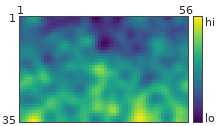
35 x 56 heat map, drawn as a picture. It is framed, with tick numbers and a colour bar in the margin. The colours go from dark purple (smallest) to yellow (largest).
No lone cell stands out from its neighbours. The texture is blotchy. The field climbs toward the bottom. The bottom right is the ninth with the highest average. The values follow a bell shape. The top middle is the ninth with the lowest average.
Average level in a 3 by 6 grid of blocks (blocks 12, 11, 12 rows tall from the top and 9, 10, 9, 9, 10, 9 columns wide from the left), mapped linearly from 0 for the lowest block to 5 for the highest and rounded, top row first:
2 1 1 0 1 1 | 3 2 4 3 2 3 | 4 4 4 4 5 4
